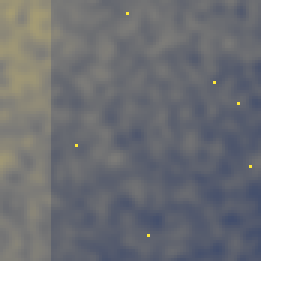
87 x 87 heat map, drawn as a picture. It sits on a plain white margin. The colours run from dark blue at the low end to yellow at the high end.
Slope: up to the top left. Seam: vertical, 20% of the way across, the left part higher. Average level on the scale: 40%. Lone odd cells: 6, each higher than its neighbours.
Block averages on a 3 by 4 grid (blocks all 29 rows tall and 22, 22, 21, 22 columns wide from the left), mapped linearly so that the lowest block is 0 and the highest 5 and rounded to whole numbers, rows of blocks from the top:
5 3 2 2
4 2 1 1
3 1 1 0
